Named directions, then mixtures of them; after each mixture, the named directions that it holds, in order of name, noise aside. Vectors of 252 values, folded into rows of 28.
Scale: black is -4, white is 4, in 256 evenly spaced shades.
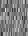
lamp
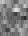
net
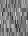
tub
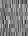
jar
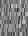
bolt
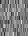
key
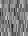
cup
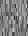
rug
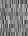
jar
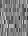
bolt, jar, tub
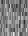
bolt, net, rug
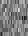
key, lamp, net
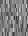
rug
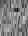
bolt, net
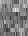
jar, net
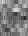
net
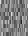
key, lamp, rug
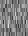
jar, tub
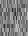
key, lamp, tub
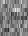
key, net, rug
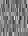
rug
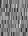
bolt, lamp, rug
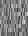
bolt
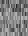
bolt, net, rug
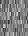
key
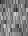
key, net, tub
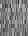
jar, key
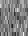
cup, net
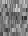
lamp, net, rug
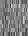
bolt, jar
